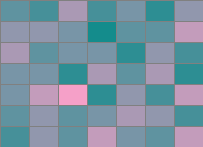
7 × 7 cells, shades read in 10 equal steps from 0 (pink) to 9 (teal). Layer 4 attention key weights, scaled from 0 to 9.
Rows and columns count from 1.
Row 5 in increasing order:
0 2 2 4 5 7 8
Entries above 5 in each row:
4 3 3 3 2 3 3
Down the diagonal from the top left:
6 4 5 3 4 4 2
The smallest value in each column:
3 2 0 2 3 3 2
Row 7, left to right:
7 4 6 2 5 6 2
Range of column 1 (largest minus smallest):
4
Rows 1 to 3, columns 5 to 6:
5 8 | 6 6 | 8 4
